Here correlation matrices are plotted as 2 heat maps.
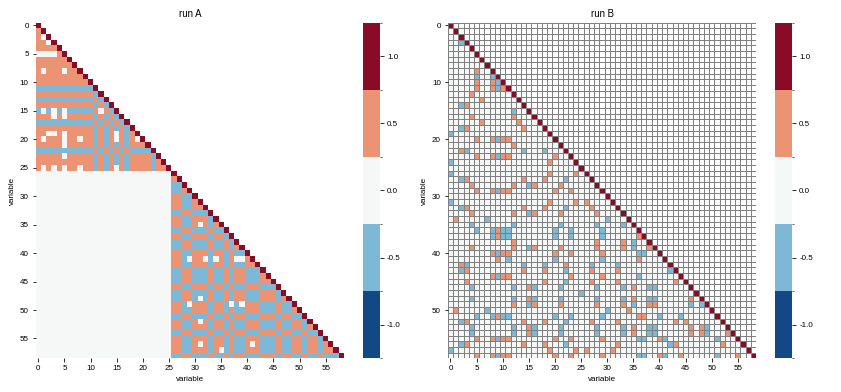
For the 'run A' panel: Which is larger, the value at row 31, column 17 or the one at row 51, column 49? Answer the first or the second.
the first
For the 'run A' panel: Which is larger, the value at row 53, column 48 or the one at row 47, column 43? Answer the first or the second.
the second
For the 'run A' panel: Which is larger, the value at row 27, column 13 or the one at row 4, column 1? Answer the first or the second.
the second
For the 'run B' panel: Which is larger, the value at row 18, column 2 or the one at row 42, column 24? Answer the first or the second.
the second
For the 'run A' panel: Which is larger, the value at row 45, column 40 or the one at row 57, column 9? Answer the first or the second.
the second
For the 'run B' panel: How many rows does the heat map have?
59
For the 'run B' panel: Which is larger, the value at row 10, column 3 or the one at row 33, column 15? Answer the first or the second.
the first
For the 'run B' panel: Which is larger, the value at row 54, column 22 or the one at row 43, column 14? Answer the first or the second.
the second
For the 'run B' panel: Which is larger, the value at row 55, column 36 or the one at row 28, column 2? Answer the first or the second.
the second
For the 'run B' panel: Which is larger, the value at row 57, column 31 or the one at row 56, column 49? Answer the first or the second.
the first
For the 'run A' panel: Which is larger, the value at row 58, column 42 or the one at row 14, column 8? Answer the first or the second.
the second
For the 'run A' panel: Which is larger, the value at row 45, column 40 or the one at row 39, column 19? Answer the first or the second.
the second
